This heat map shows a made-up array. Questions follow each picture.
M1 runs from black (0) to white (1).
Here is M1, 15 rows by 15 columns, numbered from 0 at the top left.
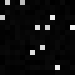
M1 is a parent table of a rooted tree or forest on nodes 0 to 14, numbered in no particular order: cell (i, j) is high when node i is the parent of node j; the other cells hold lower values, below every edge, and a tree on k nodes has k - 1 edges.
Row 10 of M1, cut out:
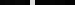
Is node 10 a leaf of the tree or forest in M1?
no
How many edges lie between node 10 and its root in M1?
1
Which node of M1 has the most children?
5
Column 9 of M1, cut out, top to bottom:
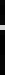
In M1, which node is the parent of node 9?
5
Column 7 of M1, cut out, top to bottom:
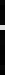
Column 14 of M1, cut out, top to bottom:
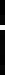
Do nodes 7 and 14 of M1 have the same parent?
yes
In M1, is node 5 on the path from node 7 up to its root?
yes
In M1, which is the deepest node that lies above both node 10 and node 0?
3
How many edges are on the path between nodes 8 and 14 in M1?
3
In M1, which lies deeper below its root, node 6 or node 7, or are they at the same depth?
node 6
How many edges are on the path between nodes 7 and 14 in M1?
2
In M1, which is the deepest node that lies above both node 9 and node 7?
5
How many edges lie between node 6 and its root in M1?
2
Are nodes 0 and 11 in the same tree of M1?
no
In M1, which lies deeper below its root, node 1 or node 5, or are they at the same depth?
node 1
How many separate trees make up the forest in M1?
5
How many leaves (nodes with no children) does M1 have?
9
